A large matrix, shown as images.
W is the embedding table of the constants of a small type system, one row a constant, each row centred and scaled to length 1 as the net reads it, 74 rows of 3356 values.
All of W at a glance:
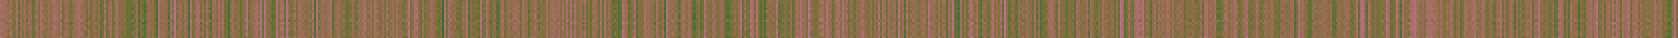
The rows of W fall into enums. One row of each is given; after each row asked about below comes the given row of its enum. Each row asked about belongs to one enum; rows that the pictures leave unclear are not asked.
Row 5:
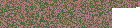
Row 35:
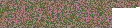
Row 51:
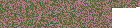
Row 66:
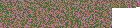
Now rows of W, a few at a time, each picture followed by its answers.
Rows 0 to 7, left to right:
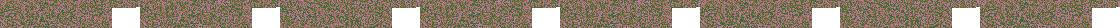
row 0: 5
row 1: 51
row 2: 66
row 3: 51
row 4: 51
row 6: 66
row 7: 5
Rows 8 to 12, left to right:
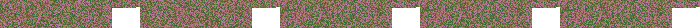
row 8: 51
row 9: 66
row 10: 35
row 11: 35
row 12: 35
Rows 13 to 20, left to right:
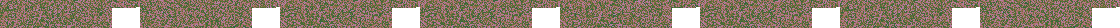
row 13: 35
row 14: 66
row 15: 5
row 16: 5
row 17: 51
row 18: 5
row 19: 35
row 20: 66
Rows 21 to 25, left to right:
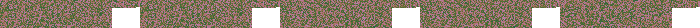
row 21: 35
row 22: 35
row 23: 66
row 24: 66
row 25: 5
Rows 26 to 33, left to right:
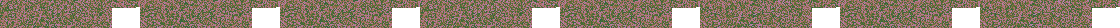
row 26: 35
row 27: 5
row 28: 5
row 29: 35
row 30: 5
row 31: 51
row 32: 5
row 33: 51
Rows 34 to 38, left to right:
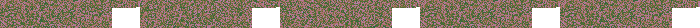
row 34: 5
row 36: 66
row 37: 5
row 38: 5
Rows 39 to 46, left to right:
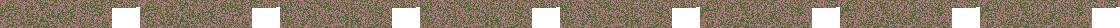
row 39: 5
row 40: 5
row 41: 66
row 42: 66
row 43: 66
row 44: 35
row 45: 35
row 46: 35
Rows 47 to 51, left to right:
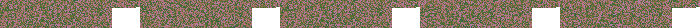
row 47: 35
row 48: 66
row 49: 35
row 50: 5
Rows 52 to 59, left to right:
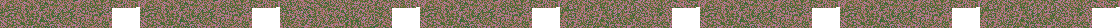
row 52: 5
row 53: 5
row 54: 66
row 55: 5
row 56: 35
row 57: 5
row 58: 5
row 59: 35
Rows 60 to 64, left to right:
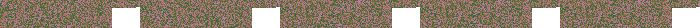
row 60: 35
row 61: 66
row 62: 51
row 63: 51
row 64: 51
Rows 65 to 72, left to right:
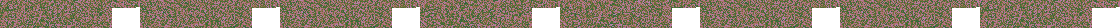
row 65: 35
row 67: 66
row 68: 5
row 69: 51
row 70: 66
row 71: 66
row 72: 35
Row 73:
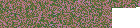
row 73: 51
